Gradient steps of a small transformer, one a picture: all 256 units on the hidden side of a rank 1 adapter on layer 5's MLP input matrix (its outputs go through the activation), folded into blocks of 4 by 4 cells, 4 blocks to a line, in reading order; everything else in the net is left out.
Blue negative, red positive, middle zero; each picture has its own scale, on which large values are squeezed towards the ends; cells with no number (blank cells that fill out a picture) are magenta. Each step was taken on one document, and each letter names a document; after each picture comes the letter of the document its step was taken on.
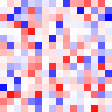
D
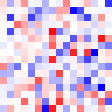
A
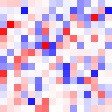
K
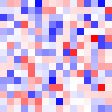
D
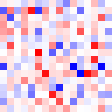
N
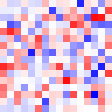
K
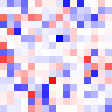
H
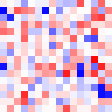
N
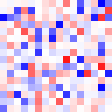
D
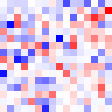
K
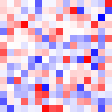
A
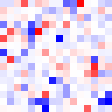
H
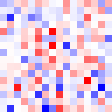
A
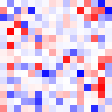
D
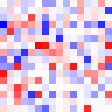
K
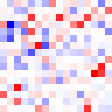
K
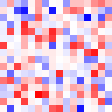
A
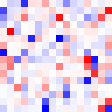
H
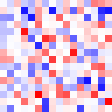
A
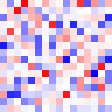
D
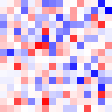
K
